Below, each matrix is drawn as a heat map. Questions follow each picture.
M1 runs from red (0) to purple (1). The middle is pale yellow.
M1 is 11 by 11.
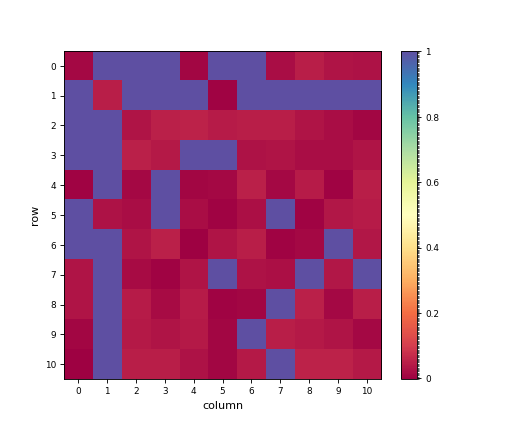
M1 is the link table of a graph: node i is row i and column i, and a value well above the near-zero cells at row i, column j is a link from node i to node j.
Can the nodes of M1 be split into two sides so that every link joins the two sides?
no
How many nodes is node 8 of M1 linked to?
2
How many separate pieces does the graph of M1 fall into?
1
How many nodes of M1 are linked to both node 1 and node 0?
3
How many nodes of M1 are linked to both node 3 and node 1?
2
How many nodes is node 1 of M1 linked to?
9
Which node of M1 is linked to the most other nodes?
node 1
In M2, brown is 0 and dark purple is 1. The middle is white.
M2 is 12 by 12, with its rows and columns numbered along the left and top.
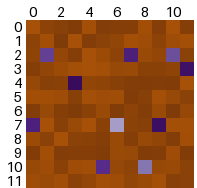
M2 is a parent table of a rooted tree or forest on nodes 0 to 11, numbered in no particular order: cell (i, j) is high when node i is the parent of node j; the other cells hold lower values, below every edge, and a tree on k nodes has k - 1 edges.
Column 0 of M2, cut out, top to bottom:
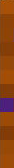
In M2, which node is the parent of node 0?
7
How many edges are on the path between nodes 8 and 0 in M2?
4
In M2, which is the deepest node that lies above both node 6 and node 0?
7
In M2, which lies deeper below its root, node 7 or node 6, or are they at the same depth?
node 6
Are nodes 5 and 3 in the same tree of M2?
no
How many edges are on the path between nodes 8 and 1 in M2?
3
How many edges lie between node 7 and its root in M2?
1
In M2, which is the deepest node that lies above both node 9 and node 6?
7
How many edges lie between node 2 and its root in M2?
0
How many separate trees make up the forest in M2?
2
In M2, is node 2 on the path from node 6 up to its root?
yes
